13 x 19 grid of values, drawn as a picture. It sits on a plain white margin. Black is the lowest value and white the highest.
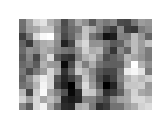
Upright stripes repeat 3 times across the table. The bottom right is the calmest part. There is no seam. The ninth with the lowest average is the bottom middle.
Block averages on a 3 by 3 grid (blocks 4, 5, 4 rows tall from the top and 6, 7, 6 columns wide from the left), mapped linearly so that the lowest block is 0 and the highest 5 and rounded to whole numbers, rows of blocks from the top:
5 2 2 | 3 2 4 | 5 0 5
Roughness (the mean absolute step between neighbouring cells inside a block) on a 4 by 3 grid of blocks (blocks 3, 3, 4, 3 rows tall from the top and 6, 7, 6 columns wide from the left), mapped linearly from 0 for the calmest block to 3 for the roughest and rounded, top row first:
112 | 111 | 121 | 320
